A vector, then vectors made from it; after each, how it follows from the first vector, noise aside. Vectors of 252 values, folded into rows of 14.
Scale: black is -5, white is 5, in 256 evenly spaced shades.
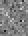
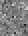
wrapped around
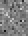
copied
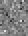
negated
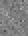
shrunk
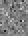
copied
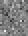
negated
